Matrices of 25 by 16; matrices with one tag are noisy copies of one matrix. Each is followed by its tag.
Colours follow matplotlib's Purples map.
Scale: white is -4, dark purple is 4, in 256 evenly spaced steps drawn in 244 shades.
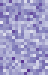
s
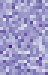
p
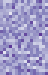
p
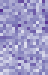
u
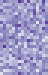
u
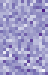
p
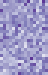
u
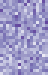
u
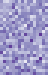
p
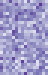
s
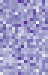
u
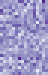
u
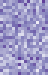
u
